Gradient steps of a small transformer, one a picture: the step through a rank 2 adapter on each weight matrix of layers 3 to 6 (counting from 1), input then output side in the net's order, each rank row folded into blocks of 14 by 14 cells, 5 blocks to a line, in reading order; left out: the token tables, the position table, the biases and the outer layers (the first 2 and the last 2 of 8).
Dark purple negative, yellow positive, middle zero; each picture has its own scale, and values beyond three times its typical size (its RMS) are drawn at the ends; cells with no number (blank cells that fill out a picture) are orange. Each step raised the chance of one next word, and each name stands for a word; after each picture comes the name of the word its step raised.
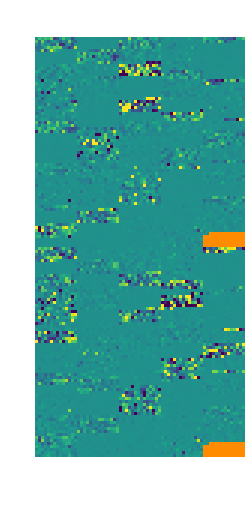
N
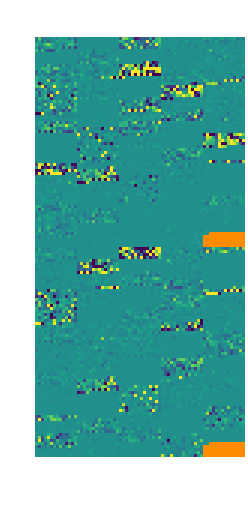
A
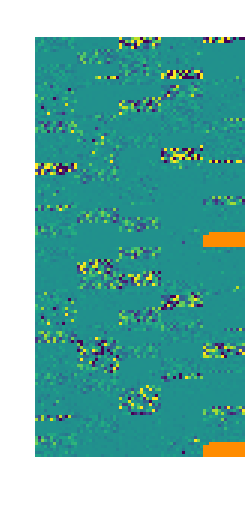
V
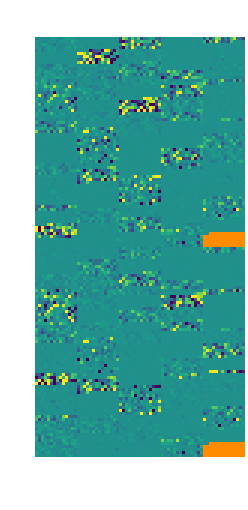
N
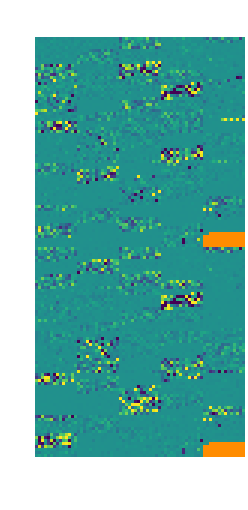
V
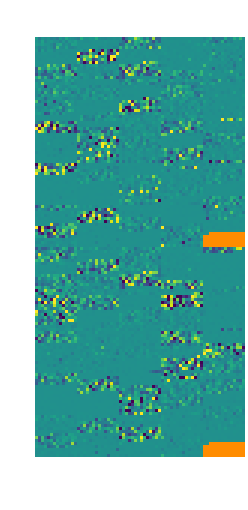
N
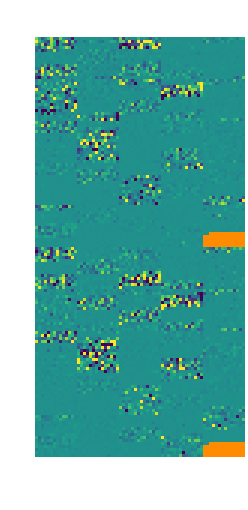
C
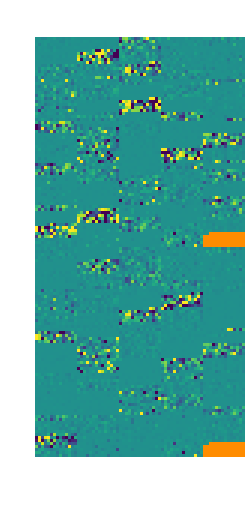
N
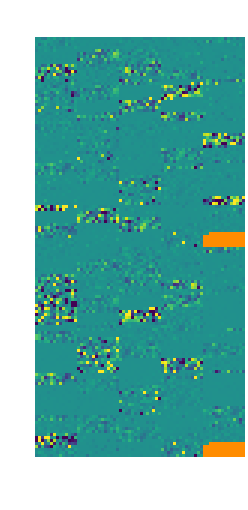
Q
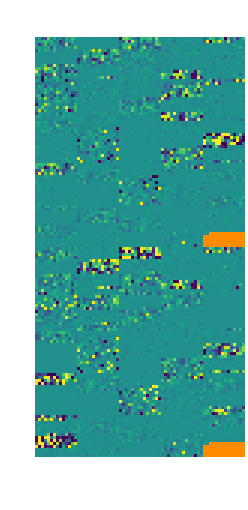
A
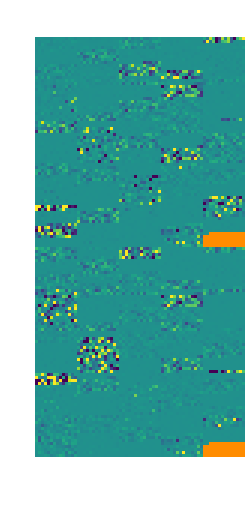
Q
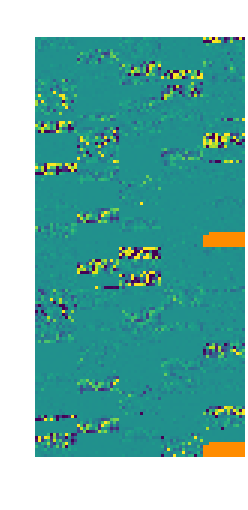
A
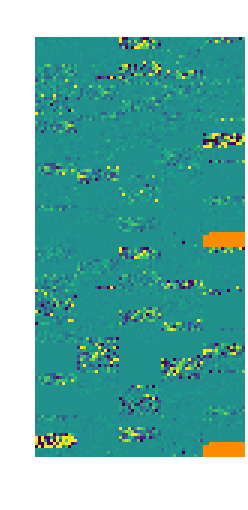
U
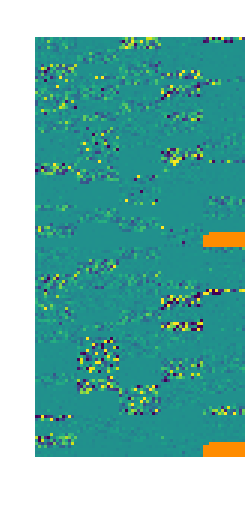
V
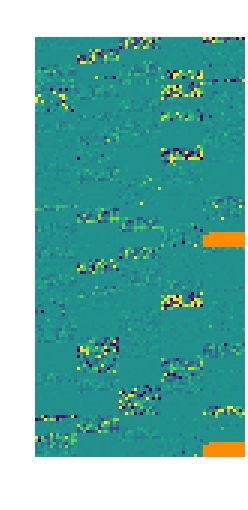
V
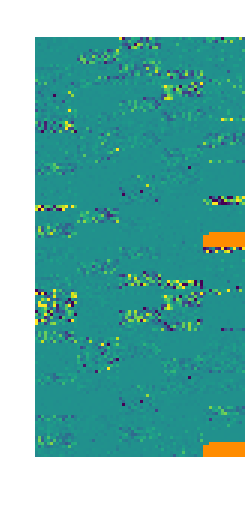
Q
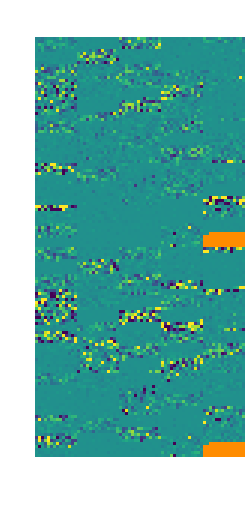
Q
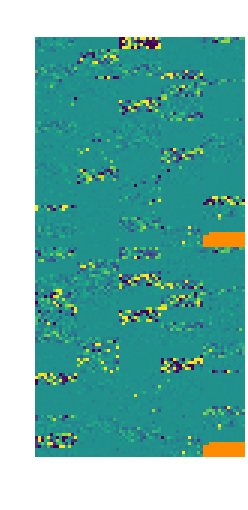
Q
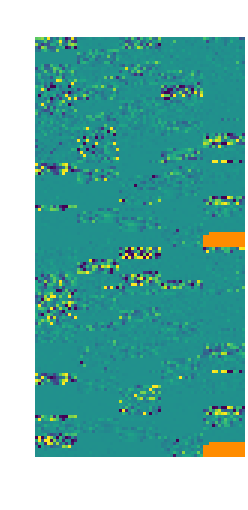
A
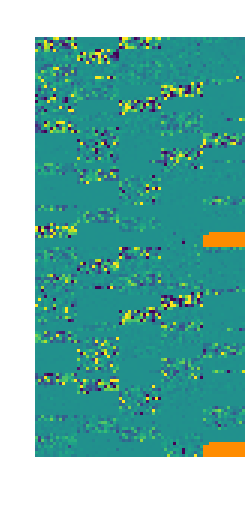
C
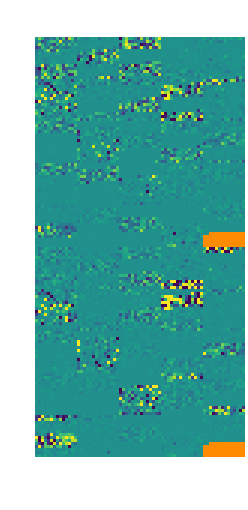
V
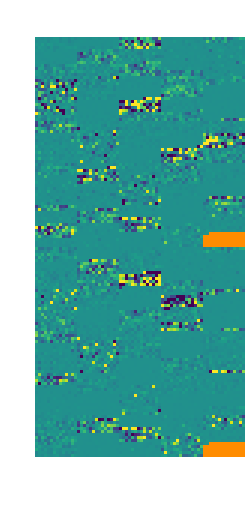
C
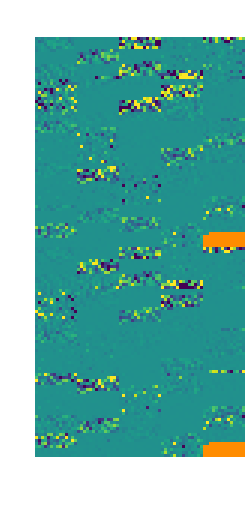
C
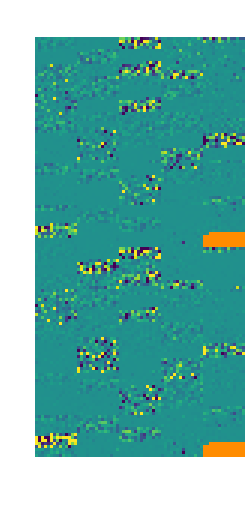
U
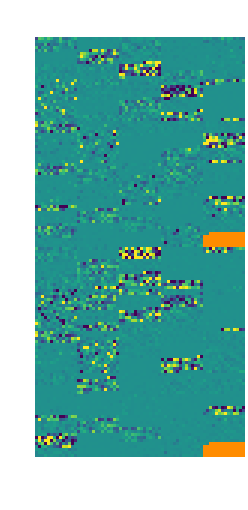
A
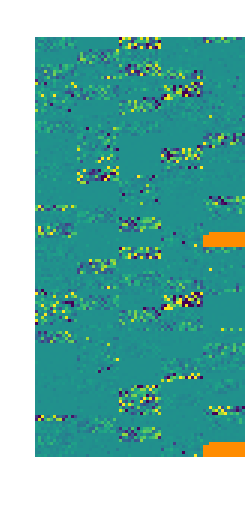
V
